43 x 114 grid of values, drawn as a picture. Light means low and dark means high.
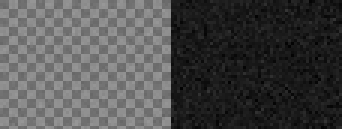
It is made of 1 by 2 panels. Panel 1,1: middling, checkered. Panel 1,2: very high, fine-grained, faint in contrast.
